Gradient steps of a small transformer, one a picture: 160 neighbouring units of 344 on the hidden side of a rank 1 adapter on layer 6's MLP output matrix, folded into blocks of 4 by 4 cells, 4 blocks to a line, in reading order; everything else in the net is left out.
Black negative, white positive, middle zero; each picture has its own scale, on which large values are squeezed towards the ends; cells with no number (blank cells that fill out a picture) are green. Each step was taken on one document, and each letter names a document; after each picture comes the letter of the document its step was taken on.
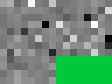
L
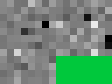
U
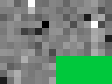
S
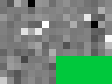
L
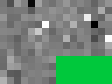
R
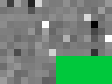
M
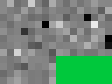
U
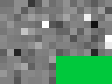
U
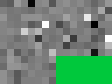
L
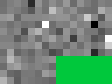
R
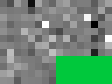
R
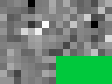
L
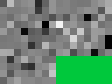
U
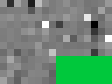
M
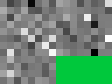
R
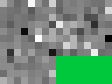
L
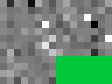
R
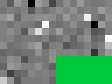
S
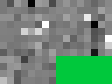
S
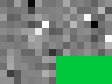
R
